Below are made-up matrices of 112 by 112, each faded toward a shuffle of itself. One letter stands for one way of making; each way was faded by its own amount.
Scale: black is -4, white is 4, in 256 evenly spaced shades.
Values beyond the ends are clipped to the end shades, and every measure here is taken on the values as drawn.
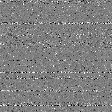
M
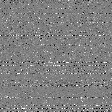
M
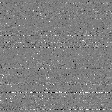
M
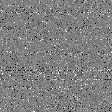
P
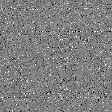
P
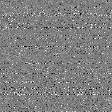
M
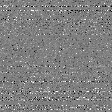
M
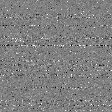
M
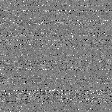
M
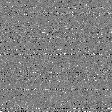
M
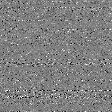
M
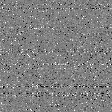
P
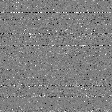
M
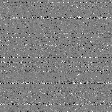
M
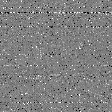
P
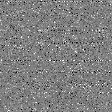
P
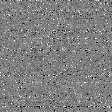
P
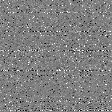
P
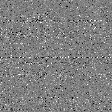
P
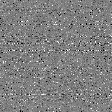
P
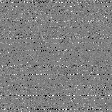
M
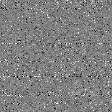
P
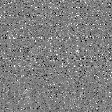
P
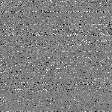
M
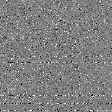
P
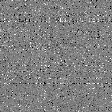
P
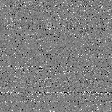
P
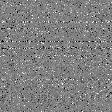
P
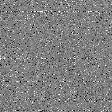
P
